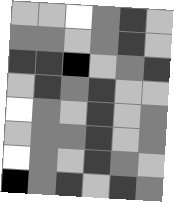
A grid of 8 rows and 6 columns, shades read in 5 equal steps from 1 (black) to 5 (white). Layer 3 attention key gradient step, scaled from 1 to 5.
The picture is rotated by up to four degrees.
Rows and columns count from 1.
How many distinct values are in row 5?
4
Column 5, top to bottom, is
2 2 3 4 4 4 3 2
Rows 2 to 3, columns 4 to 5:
3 2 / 4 3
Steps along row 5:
down up down up down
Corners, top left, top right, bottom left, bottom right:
4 4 1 3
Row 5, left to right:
5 3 4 2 4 3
